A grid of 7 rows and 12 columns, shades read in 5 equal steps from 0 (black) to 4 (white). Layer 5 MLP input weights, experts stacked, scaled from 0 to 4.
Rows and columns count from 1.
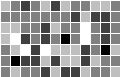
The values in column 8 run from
1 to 3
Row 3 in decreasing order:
4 3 3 3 2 2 2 2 2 2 1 1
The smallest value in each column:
2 0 1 1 1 1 0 1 1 1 0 2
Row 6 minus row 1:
-1 -2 0 -1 0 0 0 1 -1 0 -1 0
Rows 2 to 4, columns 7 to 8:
2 1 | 2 2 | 0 2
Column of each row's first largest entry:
1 9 9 2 3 5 2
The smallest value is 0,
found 3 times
